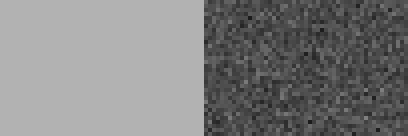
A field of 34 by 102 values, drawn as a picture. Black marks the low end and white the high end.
It is made of 1 by 2 panels. Panel 1,1: high, flat. Panel 1,2: low, fine-grained.
